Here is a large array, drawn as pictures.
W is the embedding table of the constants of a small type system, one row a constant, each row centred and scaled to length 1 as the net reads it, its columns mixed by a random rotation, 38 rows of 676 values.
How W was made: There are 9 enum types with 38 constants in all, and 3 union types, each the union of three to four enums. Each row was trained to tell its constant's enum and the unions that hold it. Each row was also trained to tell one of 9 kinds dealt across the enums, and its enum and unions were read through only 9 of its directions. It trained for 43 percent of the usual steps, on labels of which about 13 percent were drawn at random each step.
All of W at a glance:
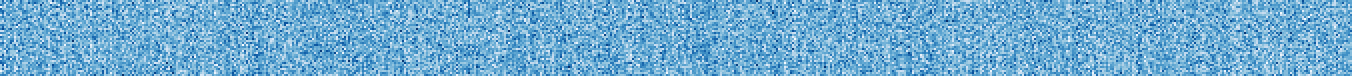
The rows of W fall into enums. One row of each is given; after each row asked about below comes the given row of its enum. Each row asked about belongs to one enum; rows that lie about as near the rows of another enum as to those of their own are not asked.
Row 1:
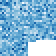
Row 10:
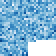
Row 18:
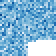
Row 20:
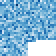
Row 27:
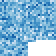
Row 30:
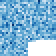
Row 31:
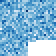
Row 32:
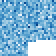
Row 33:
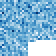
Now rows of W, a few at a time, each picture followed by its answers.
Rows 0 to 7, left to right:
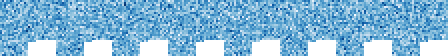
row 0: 20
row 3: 20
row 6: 27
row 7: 32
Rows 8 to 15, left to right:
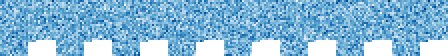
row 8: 31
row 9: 10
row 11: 33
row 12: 31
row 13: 27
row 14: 1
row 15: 10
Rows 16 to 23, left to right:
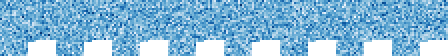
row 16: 31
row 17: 33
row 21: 1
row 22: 27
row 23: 32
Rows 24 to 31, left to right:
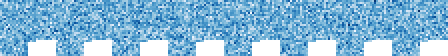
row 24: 10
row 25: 20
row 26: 33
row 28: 30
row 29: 32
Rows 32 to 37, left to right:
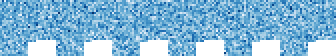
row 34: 27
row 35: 33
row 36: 32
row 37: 31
